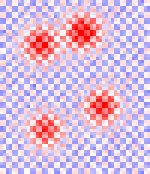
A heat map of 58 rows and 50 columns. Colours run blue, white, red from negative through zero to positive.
No row or column stands out. No lone cell stands out from its neighbours. The top middle is the ninth with the highest average. There is no overall slope. There are four bumps.
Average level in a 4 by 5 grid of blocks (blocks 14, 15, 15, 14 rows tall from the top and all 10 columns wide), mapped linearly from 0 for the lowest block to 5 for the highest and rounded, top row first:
1 2 5 2 0 / 1 3 1 1 0 / 0 3 1 5 0 / 0 2 0 0 0
